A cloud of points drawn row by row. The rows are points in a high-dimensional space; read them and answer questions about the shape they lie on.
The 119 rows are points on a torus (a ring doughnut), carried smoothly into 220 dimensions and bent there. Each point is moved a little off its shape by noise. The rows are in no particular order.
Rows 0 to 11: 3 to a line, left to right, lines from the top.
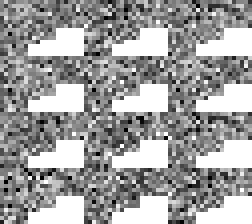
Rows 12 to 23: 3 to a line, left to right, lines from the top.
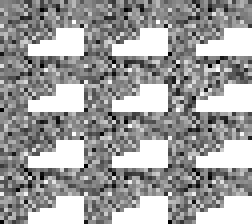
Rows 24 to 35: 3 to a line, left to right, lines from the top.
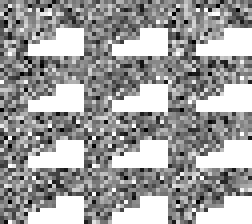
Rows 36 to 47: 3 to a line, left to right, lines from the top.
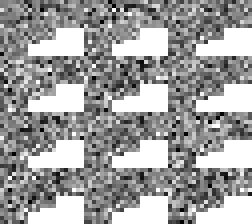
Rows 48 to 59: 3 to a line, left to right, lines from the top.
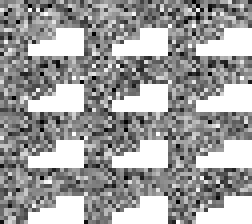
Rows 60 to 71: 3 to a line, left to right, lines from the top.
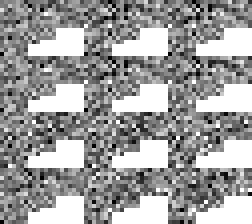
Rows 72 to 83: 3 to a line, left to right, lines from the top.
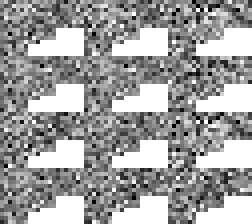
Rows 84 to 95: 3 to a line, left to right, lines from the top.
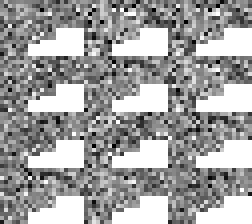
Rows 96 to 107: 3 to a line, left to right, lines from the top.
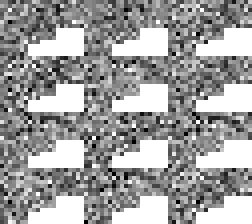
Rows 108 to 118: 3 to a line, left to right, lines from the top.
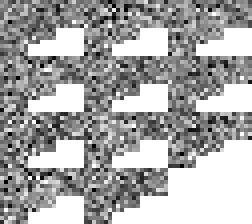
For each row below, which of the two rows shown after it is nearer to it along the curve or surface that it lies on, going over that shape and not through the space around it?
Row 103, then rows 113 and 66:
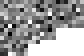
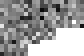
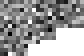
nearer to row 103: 66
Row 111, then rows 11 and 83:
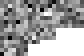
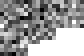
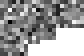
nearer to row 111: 11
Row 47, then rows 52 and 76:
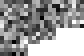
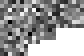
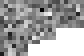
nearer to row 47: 52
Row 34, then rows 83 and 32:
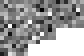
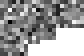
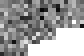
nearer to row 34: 83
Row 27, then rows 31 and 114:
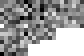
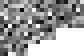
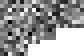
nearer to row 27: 114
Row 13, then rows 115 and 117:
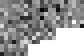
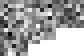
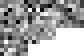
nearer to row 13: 117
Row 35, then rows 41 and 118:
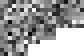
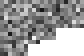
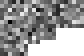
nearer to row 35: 41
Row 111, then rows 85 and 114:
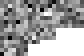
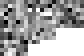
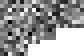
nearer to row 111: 85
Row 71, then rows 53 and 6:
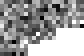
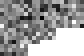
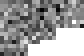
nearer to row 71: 53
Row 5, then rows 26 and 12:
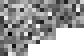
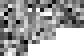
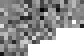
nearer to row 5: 26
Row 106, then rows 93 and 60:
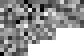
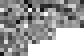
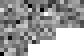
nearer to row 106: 60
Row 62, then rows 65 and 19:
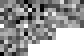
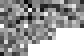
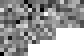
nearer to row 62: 19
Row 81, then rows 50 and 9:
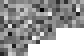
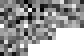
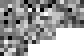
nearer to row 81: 9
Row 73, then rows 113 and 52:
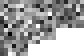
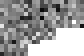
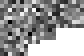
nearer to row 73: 52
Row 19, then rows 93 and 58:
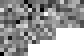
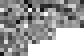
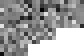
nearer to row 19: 58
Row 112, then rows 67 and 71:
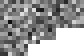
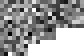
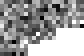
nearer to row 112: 67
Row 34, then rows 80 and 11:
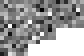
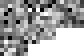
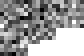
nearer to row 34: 80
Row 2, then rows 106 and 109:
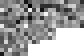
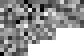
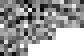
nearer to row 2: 109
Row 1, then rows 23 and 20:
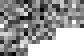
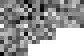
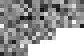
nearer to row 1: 23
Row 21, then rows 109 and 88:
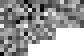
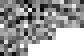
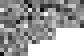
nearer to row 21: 109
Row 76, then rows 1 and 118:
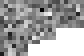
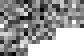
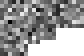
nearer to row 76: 118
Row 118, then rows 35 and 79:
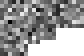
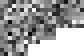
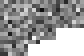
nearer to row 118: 79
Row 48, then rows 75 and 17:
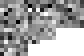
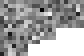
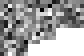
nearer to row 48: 75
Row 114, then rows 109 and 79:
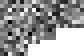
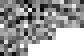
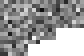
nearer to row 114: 79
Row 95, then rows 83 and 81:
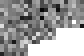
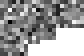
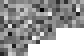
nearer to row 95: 83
